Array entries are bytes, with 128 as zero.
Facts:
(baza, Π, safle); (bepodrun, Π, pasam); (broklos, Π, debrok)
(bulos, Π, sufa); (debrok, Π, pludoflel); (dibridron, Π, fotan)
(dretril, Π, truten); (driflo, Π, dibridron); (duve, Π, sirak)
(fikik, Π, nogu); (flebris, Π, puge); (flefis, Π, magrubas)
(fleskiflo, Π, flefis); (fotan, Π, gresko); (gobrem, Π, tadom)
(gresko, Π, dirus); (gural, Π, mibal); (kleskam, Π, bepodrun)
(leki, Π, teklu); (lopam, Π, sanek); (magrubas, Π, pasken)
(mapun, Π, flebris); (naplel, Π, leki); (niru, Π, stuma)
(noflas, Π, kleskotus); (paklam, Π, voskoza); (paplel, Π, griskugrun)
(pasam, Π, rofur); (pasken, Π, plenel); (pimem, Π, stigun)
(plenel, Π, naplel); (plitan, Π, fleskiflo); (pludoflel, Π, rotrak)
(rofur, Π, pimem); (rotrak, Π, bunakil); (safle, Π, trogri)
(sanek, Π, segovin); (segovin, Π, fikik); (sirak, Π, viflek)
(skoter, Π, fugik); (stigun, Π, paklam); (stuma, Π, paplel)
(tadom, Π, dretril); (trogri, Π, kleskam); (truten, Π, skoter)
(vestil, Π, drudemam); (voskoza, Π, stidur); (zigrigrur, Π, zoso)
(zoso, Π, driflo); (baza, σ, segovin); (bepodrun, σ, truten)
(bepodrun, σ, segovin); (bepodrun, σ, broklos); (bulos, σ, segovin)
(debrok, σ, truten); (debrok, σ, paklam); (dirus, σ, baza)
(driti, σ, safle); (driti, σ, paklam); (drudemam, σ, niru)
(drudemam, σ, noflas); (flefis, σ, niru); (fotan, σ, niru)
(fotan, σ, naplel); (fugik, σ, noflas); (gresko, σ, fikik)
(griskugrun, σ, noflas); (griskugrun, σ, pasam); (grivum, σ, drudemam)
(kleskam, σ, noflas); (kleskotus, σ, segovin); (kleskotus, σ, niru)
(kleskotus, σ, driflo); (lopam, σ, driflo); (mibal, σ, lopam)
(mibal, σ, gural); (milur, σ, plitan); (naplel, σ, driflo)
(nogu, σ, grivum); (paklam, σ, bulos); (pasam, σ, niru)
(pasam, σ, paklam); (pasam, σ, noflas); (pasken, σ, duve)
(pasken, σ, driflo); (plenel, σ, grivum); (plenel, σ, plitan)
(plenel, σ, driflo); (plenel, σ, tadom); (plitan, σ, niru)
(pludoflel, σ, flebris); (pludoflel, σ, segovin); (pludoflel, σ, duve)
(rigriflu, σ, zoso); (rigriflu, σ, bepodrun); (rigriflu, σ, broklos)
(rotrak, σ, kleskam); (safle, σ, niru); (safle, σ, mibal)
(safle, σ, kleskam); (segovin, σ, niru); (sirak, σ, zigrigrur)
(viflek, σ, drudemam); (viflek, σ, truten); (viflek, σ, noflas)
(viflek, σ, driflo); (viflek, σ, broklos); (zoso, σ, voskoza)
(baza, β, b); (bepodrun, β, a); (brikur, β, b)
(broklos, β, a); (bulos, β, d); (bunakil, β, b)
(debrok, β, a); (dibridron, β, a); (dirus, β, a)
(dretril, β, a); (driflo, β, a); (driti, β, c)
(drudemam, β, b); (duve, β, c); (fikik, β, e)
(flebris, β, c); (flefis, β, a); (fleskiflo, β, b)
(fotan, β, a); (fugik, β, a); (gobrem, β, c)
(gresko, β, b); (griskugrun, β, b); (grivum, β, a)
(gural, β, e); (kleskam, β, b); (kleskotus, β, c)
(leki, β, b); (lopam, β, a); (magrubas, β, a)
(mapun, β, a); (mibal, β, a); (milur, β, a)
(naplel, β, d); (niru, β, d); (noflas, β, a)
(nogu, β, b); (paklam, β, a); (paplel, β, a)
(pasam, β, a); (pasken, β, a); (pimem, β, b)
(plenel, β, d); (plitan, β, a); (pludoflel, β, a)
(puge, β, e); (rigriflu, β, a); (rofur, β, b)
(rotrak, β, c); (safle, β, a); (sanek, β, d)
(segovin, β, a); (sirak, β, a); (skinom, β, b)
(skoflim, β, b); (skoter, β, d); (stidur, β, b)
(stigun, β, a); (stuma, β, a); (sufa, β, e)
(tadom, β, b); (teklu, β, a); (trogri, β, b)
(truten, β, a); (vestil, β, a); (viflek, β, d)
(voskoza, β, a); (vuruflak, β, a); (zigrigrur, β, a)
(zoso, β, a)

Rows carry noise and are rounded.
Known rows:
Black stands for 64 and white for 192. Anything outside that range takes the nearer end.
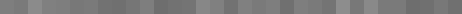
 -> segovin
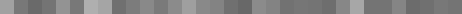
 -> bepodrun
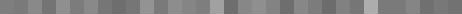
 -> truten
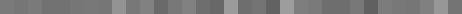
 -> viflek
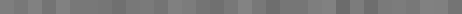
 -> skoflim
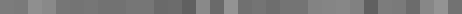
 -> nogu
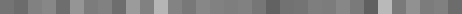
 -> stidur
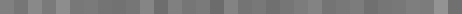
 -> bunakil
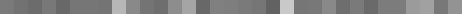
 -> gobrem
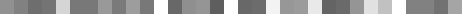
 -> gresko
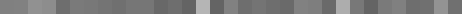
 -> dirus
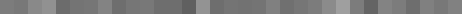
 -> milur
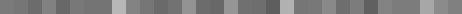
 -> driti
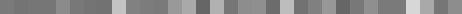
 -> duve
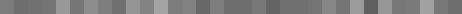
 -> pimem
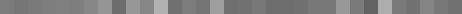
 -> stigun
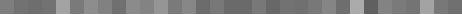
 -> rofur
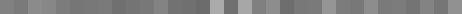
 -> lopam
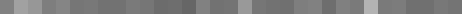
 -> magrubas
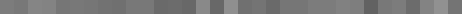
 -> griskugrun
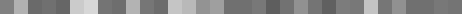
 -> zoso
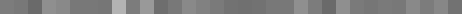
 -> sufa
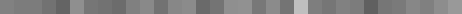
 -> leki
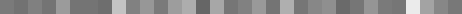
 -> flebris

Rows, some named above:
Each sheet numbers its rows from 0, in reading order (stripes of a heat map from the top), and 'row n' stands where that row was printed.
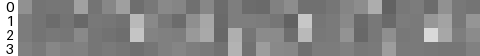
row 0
pasam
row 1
gobrem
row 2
duve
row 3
noflas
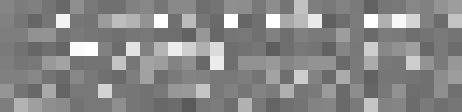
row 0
leki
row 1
fikik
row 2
fotan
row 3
voskoza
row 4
gural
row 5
teklu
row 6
baza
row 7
plitan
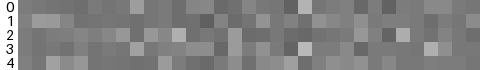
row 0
bulos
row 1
pasken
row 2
stigun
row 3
niru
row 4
mibal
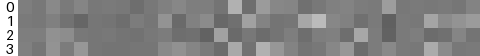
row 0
noflas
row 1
naplel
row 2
fugik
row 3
tadom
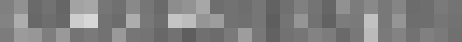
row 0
rigriflu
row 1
zoso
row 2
fleskiflo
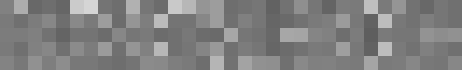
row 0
zoso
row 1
paklam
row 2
plenel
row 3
paklam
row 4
driflo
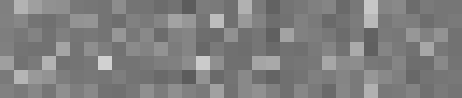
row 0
plitan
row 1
broklos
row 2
skoter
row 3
rofur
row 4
safle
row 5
flefis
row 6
truten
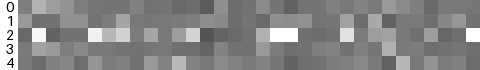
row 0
flefis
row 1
kleskam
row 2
zigrigrur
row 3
magrubas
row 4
stidur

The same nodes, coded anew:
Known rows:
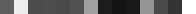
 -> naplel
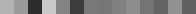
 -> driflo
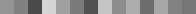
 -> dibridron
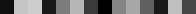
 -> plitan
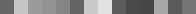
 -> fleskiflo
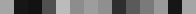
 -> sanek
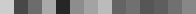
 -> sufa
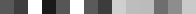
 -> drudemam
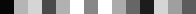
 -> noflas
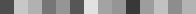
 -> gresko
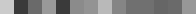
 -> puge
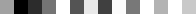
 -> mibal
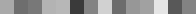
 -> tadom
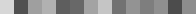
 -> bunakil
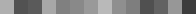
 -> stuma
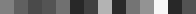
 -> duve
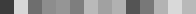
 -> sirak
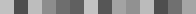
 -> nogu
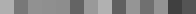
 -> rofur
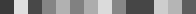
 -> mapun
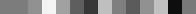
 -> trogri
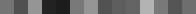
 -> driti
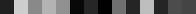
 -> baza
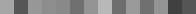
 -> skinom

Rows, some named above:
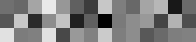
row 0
trogri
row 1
lopam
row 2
teklu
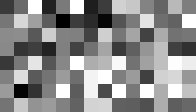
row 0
pasam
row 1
kleskotus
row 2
magrubas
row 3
gobrem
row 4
fugik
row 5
voskoza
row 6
mibal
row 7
fleskiflo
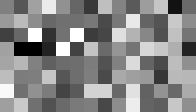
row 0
trogri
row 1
paklam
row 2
pasam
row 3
gural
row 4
paklam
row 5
dirus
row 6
stidur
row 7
paklam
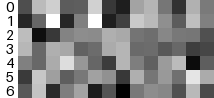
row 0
flefis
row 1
pasam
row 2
fikik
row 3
leki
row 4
trogri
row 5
fotan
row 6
lopam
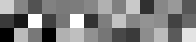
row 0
stigun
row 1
kleskam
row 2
niru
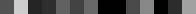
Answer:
bulos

